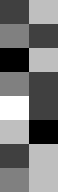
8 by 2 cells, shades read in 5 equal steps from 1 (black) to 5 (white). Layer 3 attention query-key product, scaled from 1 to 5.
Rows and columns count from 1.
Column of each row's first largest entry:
2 1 2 1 1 1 2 2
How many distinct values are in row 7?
2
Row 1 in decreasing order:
4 2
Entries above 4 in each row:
0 0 0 0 1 0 0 0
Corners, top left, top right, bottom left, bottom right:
2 4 3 4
